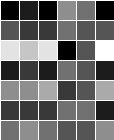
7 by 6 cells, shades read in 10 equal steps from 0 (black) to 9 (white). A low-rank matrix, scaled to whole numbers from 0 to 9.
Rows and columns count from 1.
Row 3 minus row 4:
7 5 7 -4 0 8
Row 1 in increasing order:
0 0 0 1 4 5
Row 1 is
0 1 0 5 4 0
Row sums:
10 17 35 12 27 15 24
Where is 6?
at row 5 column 3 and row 5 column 6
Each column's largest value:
8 7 8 5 4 9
